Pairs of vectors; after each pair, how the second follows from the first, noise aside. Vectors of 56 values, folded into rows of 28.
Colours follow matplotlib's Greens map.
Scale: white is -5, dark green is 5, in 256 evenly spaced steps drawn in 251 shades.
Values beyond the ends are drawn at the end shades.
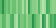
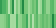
reversed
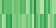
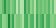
shuffled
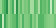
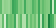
reversed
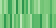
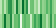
scaled up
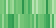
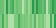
negated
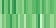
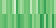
reversed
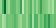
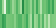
negated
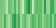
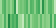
shuffled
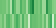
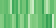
sign-scrambled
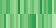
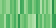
negated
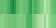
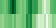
scaled up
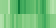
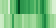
scaled up
